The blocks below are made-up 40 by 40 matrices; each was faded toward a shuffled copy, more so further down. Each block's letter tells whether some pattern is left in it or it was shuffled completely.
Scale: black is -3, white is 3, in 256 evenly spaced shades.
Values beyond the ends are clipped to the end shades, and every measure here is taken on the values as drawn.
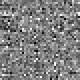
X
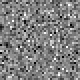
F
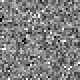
F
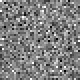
F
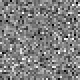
X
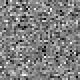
X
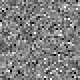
F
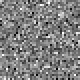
F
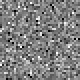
F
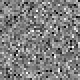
F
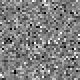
F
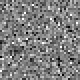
F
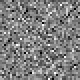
F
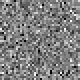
X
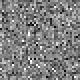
X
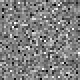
F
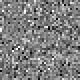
F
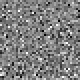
X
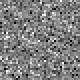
X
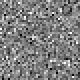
F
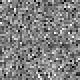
F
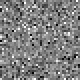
X
